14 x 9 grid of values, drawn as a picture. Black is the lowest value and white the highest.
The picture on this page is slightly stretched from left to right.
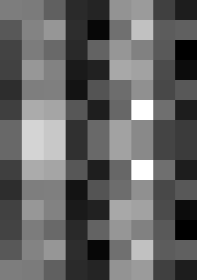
The top and bottom halves mirror each other. Upright stripes repeat 2 times across the table. Overall the values sit about 40% of the way up the scale.
